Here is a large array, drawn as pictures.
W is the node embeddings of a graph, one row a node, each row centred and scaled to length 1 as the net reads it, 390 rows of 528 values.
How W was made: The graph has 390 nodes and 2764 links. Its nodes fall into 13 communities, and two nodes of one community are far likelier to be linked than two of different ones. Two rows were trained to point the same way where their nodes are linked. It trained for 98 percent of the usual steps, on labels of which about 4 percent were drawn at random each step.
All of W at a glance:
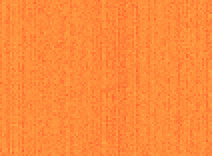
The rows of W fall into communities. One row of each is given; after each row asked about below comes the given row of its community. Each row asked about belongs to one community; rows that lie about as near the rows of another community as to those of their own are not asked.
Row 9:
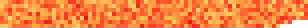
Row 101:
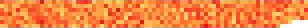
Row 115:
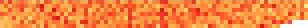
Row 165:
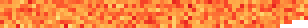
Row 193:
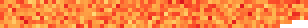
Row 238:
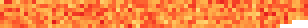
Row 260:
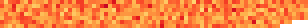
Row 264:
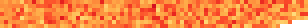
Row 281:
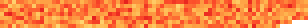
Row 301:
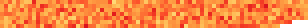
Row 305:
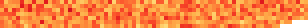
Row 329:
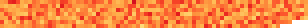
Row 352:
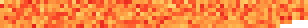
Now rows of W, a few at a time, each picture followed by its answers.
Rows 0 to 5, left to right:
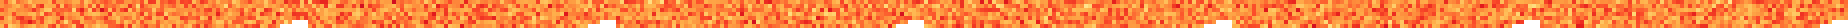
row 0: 193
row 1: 329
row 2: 9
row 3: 329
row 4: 301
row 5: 238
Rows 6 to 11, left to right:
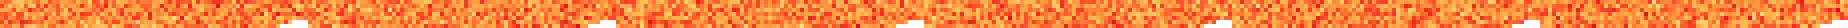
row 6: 264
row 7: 101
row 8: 329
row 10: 165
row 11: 301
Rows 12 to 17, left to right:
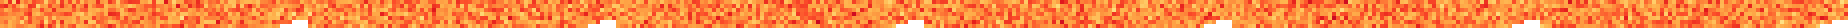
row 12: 301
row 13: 305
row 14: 115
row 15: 9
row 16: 115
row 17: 9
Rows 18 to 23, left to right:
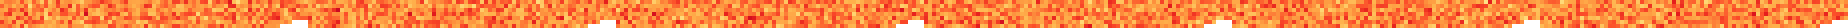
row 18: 281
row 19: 9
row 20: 165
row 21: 101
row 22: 329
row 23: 329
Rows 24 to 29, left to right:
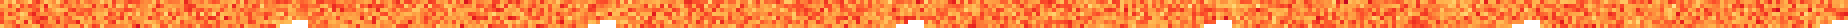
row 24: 101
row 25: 305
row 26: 115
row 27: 352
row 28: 9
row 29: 352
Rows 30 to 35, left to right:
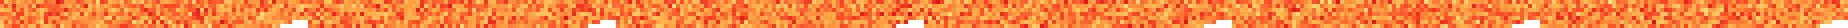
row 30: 264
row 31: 165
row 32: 305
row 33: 329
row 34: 329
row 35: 281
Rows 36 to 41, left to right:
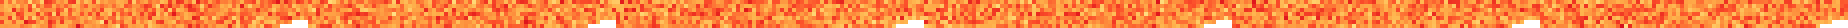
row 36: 264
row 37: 101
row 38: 238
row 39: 264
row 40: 238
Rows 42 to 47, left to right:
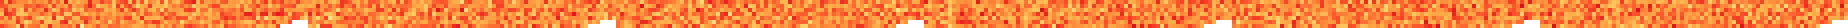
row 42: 305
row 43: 101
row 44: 260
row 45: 101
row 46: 305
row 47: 264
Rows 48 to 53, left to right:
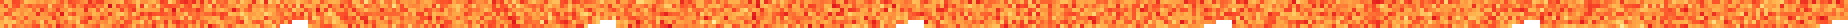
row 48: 115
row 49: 101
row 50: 193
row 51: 352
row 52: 165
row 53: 264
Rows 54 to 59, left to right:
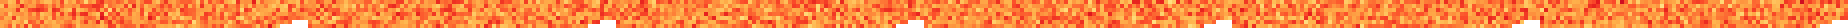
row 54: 115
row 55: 165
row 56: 165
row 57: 305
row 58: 281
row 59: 9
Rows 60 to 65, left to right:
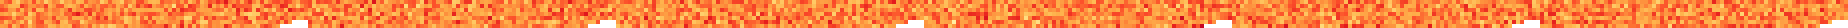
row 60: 238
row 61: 305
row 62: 329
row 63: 193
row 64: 301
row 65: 101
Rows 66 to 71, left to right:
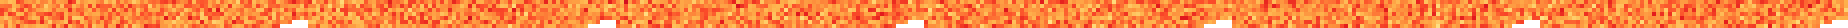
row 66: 193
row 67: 115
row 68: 238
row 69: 238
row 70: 301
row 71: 264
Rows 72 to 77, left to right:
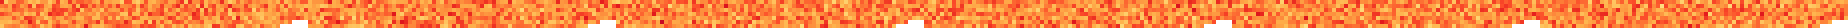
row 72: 115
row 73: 9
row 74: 301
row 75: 260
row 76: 165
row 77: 352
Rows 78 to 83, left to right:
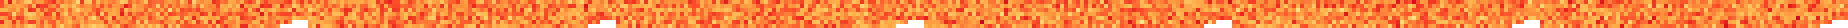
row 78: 264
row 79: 115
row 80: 9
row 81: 260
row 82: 281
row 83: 165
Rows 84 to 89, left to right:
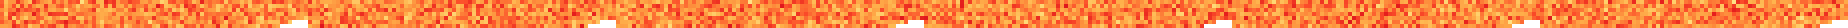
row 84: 101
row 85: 101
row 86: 115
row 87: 260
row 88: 115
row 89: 352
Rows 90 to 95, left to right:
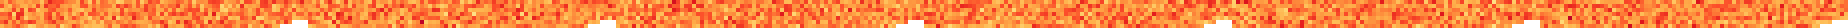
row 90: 264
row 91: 281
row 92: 115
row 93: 264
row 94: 329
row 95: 238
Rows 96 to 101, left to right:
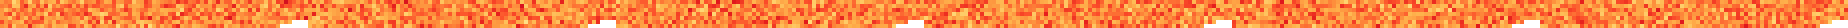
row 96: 281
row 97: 115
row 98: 352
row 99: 264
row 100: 264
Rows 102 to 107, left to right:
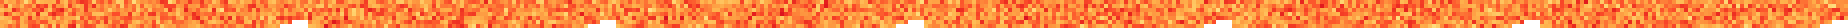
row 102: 115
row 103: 9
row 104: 9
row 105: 115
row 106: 115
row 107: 352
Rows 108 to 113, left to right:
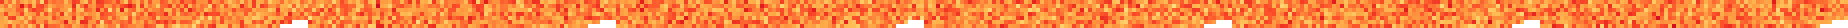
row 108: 115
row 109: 281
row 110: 352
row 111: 260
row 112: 281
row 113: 101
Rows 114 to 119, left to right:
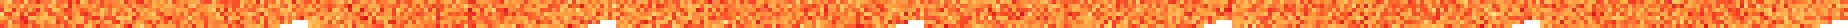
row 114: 260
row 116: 301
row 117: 238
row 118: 115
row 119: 115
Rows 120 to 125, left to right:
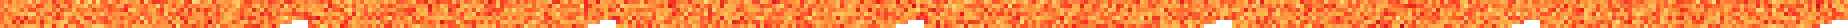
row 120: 193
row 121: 238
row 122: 9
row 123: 9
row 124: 115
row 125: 281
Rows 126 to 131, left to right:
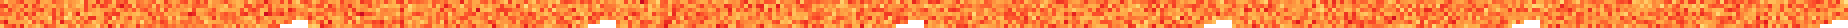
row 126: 281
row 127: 101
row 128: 264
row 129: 238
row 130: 352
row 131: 165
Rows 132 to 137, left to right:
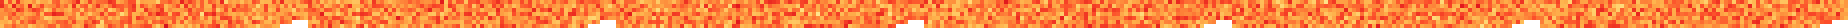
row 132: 115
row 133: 193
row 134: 193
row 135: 9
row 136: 281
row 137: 329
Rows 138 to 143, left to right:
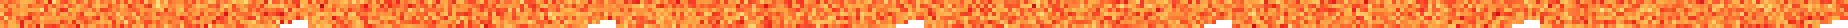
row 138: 329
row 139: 115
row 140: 9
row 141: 329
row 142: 238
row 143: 101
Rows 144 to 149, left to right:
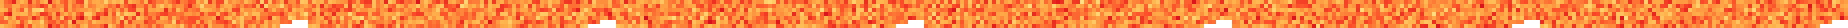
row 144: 329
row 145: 301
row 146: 329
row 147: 301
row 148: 193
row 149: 352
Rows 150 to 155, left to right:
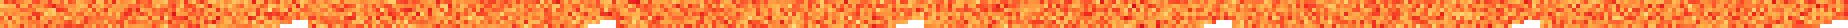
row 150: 329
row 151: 238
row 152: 238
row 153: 115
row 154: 9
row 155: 193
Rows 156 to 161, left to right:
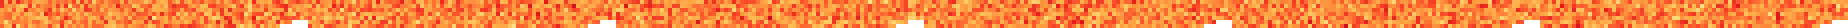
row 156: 305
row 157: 301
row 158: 238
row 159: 165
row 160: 301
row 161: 238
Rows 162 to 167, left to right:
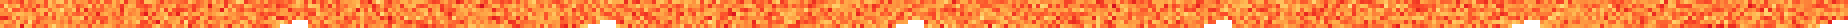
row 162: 238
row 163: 165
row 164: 281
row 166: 238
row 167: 9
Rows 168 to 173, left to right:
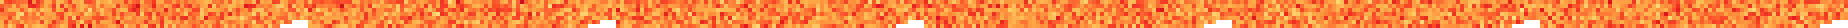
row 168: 329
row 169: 301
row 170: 260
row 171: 352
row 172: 165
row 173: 329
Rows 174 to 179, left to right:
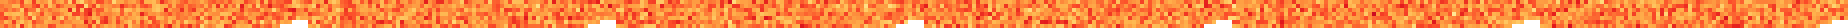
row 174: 238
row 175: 101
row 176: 101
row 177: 352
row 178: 264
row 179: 101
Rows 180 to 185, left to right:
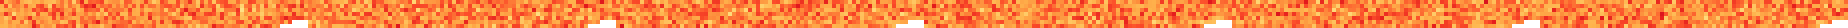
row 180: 115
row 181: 193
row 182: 238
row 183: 101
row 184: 305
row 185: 238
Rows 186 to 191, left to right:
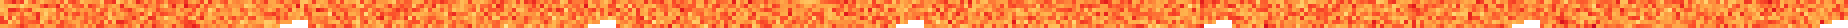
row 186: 9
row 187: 238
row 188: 260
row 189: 281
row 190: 238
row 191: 260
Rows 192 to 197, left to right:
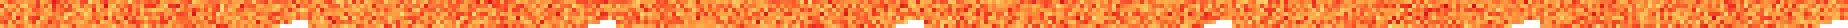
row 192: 329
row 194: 264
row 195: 281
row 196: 352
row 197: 101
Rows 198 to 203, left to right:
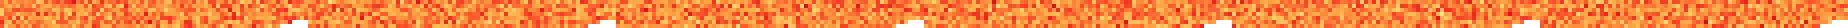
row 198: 305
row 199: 305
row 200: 238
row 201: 281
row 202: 305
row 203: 281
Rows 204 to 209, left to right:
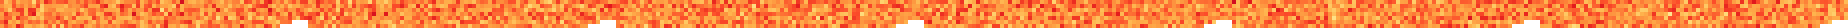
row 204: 260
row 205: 281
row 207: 281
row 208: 101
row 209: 101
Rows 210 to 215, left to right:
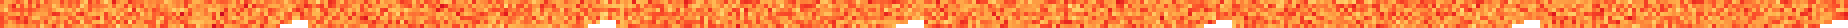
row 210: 260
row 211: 352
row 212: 101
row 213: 165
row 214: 193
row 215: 193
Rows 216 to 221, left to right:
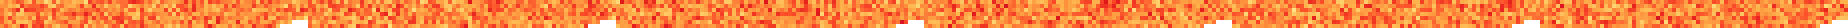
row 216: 238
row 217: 305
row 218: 329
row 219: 115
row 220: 165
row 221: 101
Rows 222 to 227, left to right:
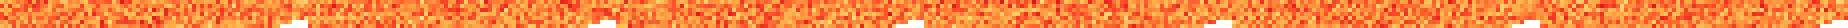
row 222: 352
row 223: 301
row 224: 9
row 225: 301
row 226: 115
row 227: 193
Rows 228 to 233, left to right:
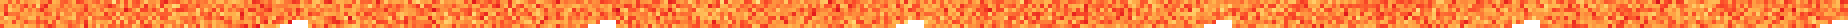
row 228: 301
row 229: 193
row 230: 352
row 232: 193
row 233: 238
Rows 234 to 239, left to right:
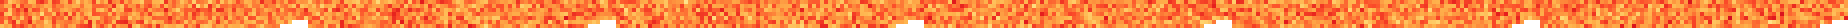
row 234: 352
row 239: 305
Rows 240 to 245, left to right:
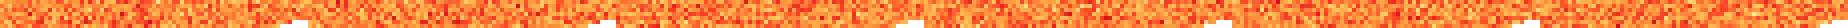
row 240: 165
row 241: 329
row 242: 238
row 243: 9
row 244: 9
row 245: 238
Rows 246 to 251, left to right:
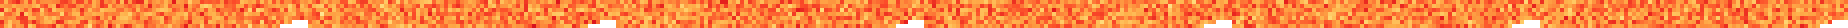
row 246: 260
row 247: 329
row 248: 301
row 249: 238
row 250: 101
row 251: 115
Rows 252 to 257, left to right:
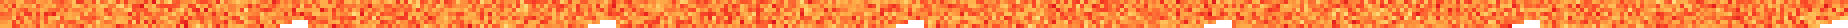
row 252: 165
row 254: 165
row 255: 305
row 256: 260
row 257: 264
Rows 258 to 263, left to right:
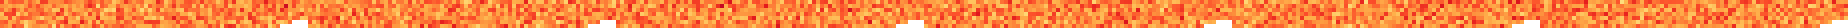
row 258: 305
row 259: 352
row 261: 281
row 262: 238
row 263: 260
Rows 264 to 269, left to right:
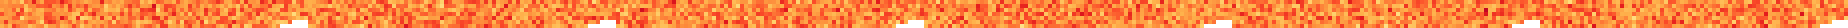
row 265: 9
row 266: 9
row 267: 115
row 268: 193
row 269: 352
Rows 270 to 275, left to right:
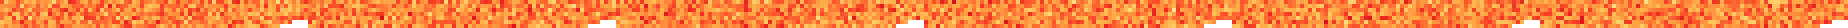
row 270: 115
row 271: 352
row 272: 115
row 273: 305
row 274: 101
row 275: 165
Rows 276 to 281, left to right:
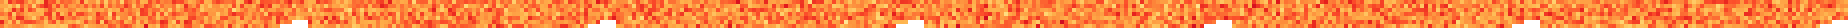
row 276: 264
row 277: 9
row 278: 281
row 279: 352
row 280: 352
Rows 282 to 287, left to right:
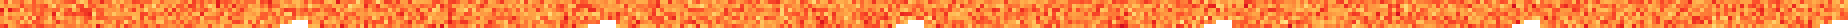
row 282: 238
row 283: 165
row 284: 101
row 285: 264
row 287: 352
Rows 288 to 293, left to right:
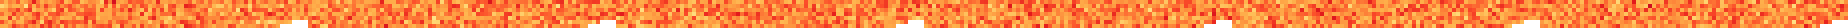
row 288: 101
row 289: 238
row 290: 264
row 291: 301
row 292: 238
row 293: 329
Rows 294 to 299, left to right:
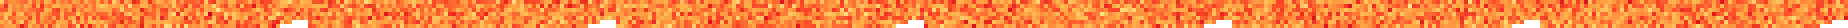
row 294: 301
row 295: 238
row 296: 9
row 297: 305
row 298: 264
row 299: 281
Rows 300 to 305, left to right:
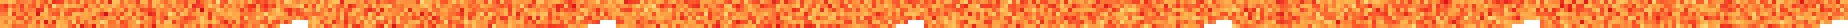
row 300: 301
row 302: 9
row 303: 305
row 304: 264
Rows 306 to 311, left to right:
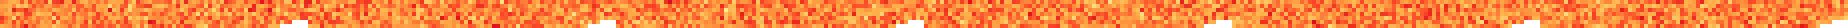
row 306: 9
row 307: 264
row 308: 329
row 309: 260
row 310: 115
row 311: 238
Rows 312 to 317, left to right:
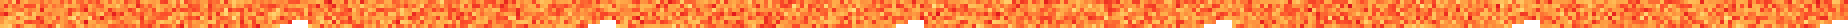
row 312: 301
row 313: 281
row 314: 9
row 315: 305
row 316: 115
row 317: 238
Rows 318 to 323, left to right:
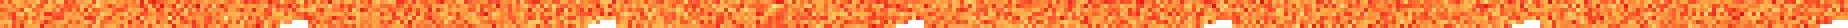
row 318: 193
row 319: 238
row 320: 9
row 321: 281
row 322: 281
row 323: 264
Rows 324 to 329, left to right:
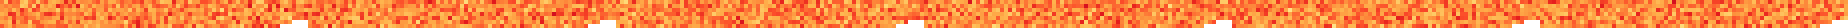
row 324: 193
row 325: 281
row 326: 115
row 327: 193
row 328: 305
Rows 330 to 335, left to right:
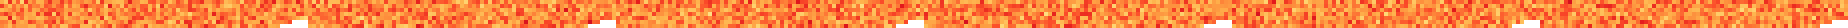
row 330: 264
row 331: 301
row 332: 305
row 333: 115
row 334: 352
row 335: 165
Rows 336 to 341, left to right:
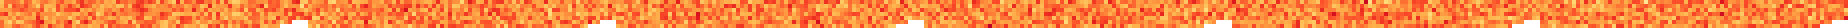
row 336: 165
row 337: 115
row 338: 264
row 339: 329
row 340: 305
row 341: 260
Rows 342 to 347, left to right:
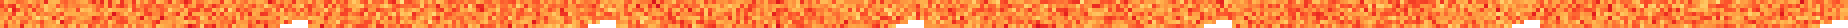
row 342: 193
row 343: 281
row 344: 101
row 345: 165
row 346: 115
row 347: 305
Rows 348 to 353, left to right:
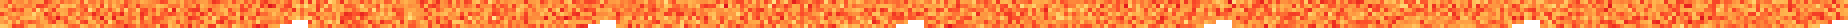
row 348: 264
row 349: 101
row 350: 281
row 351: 238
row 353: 329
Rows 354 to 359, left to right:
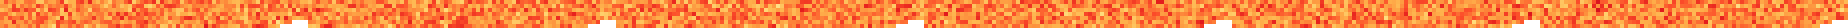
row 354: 165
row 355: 9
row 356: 305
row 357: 305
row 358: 305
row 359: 329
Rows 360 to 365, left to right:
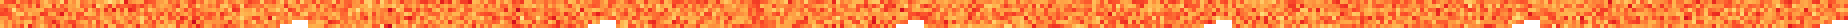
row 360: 329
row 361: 260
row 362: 165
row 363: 264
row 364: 193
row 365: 193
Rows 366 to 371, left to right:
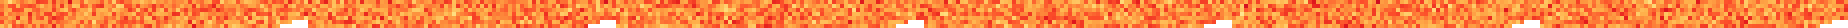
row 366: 352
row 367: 260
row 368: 9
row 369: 305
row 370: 115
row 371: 101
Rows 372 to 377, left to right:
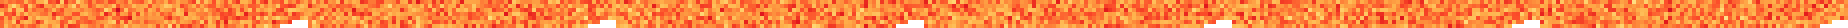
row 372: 305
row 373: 305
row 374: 329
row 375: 305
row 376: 329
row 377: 101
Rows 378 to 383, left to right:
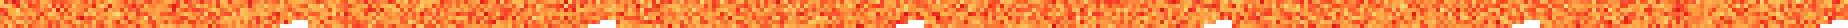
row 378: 329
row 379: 329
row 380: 260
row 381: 193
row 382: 260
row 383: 165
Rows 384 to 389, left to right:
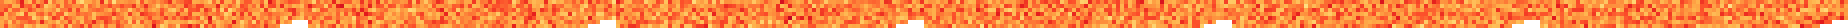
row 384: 193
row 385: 352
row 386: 193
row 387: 352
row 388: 281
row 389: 115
